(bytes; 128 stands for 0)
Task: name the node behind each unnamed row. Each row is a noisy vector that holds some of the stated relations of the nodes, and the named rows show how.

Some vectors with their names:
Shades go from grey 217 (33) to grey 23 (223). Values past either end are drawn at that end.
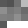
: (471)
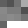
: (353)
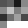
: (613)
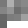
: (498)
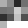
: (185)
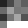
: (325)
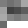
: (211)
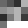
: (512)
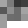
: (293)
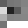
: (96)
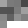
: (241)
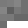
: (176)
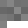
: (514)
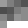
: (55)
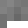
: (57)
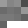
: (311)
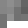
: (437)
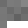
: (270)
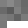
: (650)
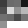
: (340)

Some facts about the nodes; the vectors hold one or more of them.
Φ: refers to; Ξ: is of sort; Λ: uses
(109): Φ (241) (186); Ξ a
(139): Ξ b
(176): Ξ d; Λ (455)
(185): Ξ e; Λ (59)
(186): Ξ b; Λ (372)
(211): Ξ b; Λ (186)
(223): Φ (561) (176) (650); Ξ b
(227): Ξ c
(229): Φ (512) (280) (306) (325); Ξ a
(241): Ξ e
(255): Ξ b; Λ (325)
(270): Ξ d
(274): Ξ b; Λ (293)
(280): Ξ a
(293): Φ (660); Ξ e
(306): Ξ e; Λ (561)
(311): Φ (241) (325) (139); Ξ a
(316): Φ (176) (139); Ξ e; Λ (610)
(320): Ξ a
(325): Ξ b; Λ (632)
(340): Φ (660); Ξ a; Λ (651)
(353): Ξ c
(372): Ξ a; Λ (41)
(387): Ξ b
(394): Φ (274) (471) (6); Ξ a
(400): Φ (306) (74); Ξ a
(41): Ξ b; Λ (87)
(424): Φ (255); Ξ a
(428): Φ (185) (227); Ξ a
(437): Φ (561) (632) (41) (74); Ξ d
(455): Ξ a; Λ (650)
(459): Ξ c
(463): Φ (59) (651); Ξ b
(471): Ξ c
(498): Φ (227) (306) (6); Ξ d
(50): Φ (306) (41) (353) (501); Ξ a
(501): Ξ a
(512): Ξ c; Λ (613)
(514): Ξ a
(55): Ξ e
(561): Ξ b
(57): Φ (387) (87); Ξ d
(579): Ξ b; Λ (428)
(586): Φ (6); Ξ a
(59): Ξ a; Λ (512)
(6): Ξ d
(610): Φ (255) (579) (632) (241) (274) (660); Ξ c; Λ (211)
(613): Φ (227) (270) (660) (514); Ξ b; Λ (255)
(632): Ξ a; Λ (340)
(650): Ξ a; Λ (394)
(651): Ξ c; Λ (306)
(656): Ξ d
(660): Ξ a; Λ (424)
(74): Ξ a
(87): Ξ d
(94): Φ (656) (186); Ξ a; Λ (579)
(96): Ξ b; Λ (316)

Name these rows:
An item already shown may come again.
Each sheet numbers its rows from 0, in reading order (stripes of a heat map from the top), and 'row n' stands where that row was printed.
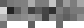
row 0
(96)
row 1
(87)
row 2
(6)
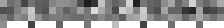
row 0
(241)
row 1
(610)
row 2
(94)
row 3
(651)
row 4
(306)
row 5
(610)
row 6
(41)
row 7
(211)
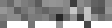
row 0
(223)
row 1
(139)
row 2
(59)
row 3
(610)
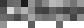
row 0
(340)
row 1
(186)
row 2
(372)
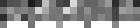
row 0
(255)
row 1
(651)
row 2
(561)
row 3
(274)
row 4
(632)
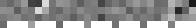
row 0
(463)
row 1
(561)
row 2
(424)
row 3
(660)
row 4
(463)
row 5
(428)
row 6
(316)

